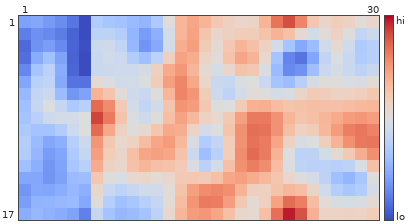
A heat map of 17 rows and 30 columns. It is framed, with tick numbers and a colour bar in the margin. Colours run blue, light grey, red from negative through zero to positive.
Stripes: none. Ninth with the lowest average: top left. Grain: blotchy. Seam: vertical, 20% of the way across, the right part higher.
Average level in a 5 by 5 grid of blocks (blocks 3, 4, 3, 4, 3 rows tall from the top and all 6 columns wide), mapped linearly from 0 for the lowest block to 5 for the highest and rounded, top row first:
0 2 4 4 3 / 1 3 4 3 3 / 2 4 4 5 5 / 1 4 4 5 3 / 1 2 5 5 3
